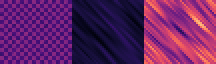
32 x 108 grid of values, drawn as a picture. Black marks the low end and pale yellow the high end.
It is made of 1 by 3 panels. Panel 1,1: low, checkered. Panel 1,2: very low, slanting down to the right, faint in contrast. Panel 1,3: middling, slanting down to the right, strong in contrast.
